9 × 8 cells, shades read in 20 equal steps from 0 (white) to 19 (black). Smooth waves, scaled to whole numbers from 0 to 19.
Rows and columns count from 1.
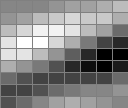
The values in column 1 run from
2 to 14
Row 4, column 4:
3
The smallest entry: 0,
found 2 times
